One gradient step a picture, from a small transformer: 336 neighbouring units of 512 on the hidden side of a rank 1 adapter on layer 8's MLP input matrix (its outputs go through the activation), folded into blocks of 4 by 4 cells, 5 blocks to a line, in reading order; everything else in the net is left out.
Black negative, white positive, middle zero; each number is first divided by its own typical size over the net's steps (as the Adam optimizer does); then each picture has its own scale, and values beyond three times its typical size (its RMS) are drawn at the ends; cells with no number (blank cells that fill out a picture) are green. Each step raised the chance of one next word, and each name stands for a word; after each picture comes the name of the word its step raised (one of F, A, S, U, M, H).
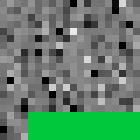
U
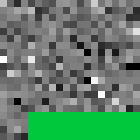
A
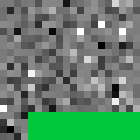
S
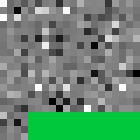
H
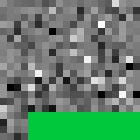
S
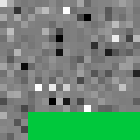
H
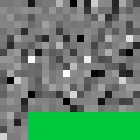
U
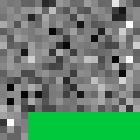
S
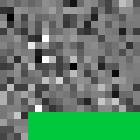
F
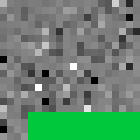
H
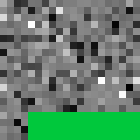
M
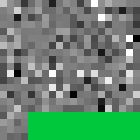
A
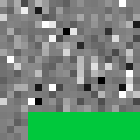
A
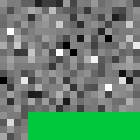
S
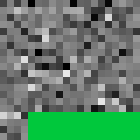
F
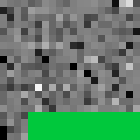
U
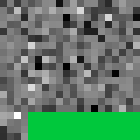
F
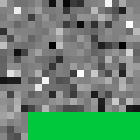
A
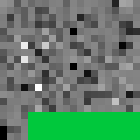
U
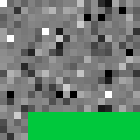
H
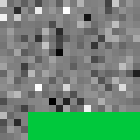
H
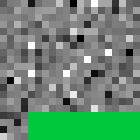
U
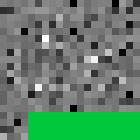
U
